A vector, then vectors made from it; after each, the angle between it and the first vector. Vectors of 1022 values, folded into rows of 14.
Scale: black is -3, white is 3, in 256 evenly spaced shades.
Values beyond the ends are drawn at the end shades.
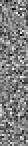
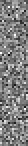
orthogonal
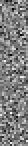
nearly parallel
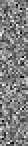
partly opposed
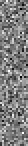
partly opposed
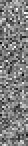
orthogonal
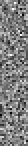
nearly opposite
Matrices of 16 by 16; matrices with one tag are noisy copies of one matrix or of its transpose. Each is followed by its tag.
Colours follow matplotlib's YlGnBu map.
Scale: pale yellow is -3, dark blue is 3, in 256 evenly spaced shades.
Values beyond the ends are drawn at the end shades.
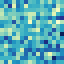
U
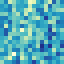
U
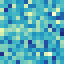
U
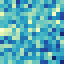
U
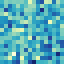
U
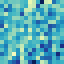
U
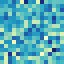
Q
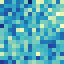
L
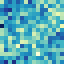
L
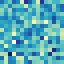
Q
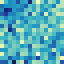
L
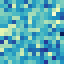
U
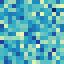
Q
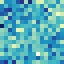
L
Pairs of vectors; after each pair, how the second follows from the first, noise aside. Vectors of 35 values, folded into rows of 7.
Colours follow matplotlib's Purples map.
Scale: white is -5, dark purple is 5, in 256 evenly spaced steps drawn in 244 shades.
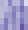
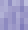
shrunk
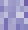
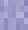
shrunk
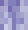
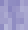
shrunk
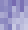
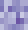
shuffled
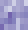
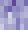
negated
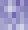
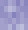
shrunk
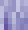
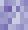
shuffled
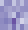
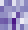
scaled up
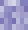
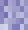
wrapped around
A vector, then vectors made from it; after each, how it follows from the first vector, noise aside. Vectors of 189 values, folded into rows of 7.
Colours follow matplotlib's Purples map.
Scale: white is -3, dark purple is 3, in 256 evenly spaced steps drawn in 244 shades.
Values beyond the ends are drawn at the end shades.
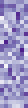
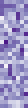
copied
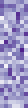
copied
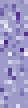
partly zeroed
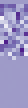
partly zeroed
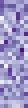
copied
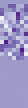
partly zeroed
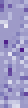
partly zeroed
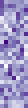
copied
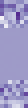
partly zeroed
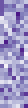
copied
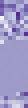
partly zeroed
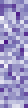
copied
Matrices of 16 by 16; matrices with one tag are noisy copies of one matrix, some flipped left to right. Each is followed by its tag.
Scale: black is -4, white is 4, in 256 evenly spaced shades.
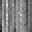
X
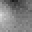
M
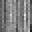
X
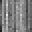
X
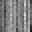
X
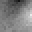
M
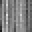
X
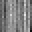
X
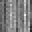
X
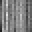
X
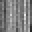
X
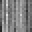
X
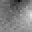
M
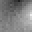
M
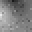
M
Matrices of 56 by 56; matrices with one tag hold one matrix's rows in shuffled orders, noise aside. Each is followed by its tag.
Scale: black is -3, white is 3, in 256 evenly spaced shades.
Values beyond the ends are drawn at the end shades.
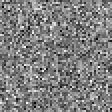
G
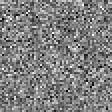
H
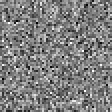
H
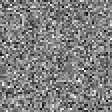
H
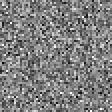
H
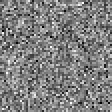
H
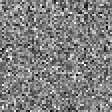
H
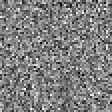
G
